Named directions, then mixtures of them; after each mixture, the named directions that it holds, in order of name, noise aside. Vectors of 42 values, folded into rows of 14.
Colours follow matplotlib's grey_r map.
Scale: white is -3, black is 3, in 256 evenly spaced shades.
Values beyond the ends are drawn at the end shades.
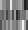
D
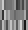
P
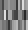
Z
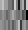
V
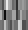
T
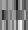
D, P, T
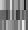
D, V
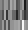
D, V, Z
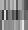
D, P, Z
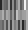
D, V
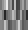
T, V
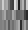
V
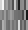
P, V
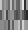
D, V, Z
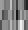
D, P, T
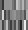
P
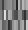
Z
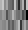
V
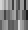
D, T, V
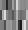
P, T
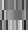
P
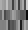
P, V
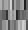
D, T, V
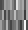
P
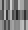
D, Z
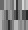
T, V, Z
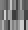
D, P, Z
